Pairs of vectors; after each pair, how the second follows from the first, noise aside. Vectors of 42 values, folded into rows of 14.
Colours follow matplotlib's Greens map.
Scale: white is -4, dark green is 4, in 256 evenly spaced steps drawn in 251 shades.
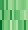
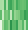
negated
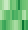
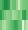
negated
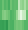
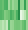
sign-scrambled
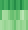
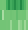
partly zeroed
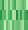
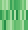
sign-scrambled
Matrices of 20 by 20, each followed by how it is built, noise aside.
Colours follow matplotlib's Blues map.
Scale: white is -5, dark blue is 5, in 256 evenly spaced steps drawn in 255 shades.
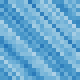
Toeplitz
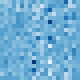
uneven columns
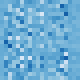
uneven columns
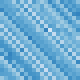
Toeplitz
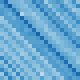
Toeplitz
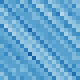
Toeplitz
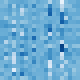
uneven columns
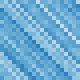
Toeplitz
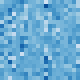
uneven columns
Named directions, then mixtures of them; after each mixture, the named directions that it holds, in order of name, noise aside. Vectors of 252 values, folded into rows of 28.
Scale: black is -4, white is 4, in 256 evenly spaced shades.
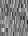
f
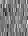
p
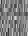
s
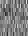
f, p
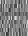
p, s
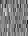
p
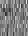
f, p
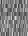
f, s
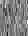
p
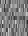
f, s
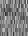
f, p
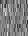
p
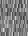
f, s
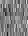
p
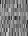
p, s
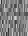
s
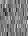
p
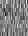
f, p
